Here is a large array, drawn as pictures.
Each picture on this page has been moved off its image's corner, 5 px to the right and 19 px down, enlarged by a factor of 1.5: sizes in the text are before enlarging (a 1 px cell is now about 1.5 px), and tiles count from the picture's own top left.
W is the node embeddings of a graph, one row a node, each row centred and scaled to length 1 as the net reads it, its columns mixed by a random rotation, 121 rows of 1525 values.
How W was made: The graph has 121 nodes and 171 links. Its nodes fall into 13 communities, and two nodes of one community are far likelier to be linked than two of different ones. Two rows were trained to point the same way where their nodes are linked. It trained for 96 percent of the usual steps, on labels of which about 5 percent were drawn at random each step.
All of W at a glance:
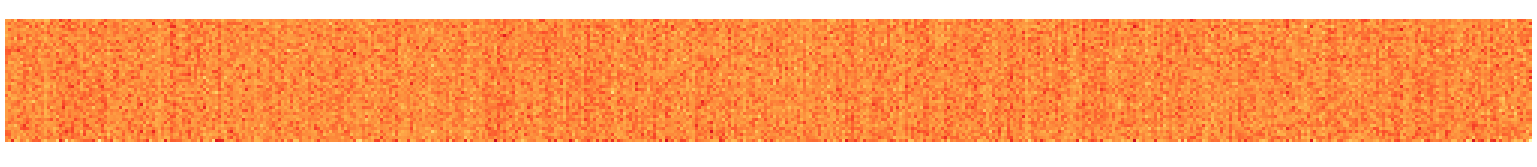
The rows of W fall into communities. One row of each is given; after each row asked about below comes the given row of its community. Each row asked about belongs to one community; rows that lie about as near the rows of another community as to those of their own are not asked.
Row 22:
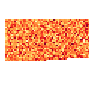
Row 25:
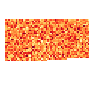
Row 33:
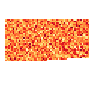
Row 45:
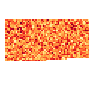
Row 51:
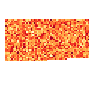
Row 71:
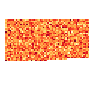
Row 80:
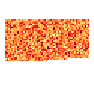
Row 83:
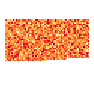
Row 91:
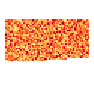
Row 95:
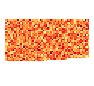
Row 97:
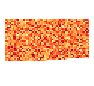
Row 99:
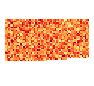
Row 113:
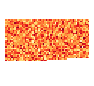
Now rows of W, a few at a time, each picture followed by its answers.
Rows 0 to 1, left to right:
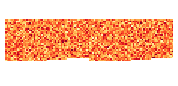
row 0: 97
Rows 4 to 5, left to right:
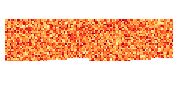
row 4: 71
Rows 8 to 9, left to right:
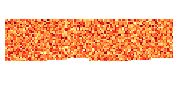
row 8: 97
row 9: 25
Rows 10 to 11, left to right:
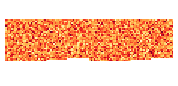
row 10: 113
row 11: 99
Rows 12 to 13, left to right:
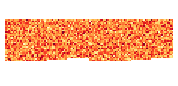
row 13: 95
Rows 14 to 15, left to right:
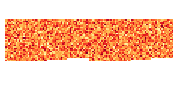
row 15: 97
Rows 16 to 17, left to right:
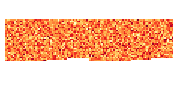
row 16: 91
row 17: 22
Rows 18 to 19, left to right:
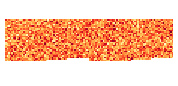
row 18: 22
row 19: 83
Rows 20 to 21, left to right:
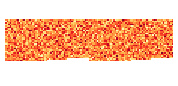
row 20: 95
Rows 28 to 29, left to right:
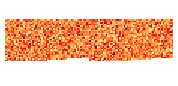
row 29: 71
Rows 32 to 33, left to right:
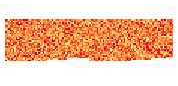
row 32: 83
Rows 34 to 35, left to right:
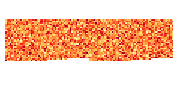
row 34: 71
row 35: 51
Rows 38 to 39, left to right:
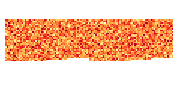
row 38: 33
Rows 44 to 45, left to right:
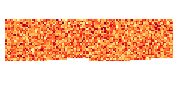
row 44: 113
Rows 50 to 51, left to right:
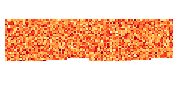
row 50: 91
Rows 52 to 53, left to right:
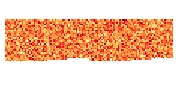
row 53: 99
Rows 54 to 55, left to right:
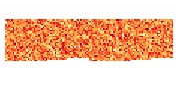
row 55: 33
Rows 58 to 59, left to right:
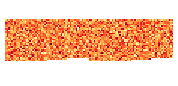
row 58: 97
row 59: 51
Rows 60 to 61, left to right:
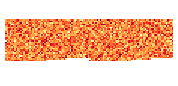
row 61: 83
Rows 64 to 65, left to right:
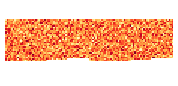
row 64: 71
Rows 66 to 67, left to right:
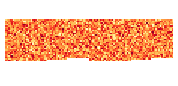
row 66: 113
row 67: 71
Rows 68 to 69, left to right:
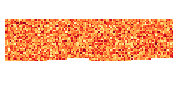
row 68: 25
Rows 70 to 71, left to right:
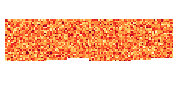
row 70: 91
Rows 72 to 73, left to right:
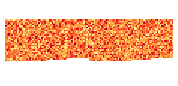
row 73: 95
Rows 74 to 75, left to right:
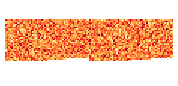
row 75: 113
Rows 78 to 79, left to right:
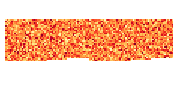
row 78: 33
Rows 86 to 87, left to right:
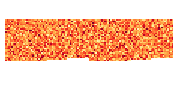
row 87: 33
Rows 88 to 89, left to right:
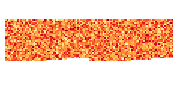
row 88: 33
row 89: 97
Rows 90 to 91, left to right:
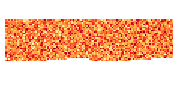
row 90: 113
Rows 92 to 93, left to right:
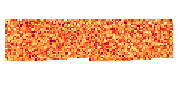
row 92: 80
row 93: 71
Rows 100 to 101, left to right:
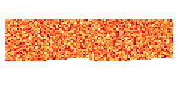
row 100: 91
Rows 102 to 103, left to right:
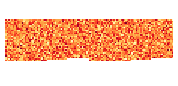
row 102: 113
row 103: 99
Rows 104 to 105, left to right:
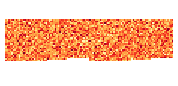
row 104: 83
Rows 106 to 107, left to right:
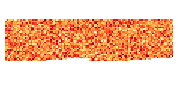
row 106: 33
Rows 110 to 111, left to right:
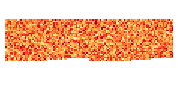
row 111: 45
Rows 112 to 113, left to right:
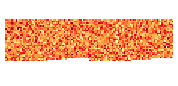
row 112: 45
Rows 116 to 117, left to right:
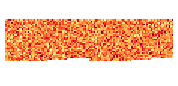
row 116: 51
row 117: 80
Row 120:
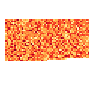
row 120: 97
